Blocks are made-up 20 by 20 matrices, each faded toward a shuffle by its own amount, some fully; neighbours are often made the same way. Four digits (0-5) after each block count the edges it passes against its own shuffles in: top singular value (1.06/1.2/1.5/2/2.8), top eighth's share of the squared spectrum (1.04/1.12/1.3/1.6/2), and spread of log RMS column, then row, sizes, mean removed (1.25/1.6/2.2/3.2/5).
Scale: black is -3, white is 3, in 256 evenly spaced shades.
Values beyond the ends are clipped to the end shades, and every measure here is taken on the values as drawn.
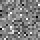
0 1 0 0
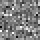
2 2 0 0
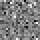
0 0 0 0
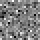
0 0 0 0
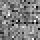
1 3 0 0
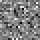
0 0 0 1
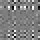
4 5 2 3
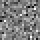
0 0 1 0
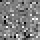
0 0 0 0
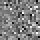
0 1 1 0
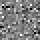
0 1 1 0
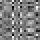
4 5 3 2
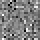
2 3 1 0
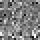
3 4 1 1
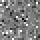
1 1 0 0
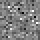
1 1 0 0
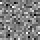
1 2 0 0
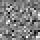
1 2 1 2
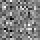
3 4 2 2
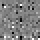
2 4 1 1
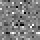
2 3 0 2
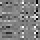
3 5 2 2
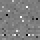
2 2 0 0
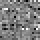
2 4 0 2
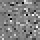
1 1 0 0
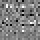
3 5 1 2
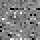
2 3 0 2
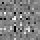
3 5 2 2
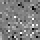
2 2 1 0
